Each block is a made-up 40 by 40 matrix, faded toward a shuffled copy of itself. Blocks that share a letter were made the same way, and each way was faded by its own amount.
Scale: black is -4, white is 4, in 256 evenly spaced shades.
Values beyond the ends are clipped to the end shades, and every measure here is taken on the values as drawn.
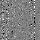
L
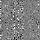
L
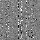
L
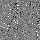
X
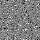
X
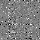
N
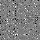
N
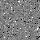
X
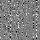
L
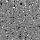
X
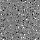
X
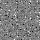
X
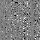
L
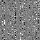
L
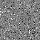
X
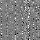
L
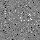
X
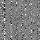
L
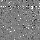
N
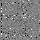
N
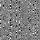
L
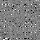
N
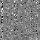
L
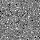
X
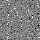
L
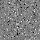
X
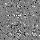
N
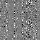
L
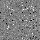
X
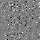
N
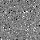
X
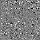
N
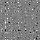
N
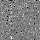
X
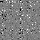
N
